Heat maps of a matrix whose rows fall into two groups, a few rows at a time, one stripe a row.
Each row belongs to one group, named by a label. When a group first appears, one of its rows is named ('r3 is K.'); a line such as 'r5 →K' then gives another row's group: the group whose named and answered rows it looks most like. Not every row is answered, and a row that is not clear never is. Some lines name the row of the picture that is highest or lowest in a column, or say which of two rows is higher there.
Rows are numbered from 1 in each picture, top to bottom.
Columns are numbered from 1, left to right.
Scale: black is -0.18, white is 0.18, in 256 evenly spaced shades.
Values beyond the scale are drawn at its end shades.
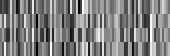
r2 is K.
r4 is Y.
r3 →K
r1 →Y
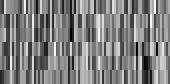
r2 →K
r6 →Y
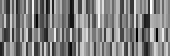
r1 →K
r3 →K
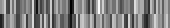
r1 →K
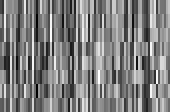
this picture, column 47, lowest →6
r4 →K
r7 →K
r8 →Y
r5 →K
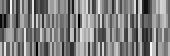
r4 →K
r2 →Y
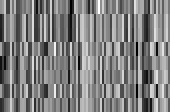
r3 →Y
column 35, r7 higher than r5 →Yes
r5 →Y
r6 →Y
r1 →K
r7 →K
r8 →Y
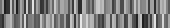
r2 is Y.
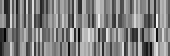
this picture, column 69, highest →2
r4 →Y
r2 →K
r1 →K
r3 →Y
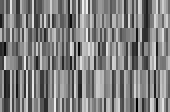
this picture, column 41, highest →5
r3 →K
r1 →Y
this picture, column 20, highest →8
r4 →Y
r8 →K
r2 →Y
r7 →K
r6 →K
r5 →Y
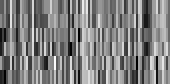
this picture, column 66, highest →1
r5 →K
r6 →Y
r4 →Y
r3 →Y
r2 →K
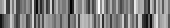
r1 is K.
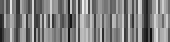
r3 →Y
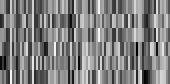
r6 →K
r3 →K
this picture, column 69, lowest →4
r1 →K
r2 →Y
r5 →Y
